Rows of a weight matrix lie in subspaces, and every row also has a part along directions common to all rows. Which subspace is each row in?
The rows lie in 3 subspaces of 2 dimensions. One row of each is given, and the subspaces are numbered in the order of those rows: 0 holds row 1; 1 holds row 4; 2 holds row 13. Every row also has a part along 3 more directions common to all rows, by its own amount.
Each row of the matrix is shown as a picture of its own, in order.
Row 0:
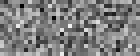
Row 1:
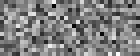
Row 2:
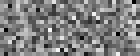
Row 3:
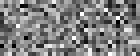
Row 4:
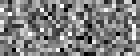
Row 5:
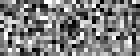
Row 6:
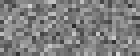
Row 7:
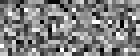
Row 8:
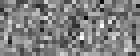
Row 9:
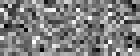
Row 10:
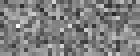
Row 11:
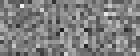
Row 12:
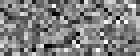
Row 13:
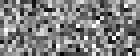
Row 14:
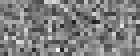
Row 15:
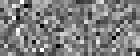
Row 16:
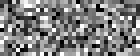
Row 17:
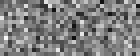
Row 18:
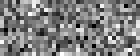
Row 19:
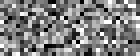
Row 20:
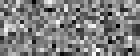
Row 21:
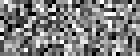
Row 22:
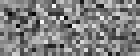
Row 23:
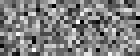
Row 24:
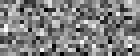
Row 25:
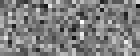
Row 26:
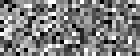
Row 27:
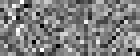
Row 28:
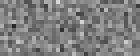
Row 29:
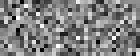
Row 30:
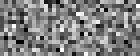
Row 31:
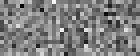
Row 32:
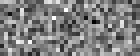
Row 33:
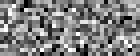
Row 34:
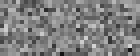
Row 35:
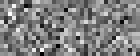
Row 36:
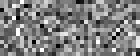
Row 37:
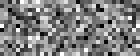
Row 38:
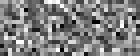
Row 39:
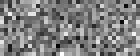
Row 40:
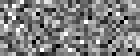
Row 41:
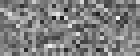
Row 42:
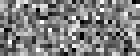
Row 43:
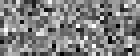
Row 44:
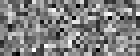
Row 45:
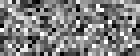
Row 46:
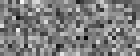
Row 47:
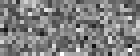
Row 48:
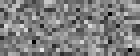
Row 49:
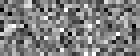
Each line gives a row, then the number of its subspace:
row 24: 2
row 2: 1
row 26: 0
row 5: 1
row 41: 0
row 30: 1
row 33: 2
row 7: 1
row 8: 1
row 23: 0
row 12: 0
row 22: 0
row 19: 0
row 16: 2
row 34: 2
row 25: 1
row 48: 2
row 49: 1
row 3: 0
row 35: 2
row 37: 2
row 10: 0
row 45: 2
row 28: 1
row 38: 1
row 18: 2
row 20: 2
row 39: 2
